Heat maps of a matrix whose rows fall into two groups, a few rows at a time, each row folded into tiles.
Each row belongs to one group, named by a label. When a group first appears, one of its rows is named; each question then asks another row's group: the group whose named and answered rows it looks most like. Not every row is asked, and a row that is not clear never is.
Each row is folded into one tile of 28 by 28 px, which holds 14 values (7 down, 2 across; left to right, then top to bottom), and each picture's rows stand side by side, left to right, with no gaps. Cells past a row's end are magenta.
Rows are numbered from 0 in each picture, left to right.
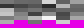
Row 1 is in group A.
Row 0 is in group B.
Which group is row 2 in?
A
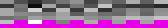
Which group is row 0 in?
B
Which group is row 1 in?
B
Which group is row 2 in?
B
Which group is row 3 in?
B
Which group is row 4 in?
A
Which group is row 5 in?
A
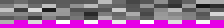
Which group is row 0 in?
B
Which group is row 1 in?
B
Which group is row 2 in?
B
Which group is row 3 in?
A
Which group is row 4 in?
B
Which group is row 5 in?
A
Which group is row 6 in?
B
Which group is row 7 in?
A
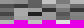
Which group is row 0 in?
A
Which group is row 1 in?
A
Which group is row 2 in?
A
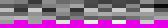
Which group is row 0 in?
B
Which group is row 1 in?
B
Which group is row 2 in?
B
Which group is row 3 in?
B
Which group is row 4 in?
B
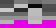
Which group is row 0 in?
B
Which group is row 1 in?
B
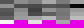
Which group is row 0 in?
A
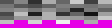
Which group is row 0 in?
A
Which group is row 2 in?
A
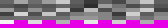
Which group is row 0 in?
A
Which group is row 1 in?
A
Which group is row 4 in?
A
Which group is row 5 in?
B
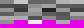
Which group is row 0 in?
A
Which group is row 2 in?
A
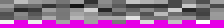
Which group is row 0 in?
A
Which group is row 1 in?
A
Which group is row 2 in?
A
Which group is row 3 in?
B
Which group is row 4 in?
A
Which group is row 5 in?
A
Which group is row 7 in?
A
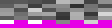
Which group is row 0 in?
B
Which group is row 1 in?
B
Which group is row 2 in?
A
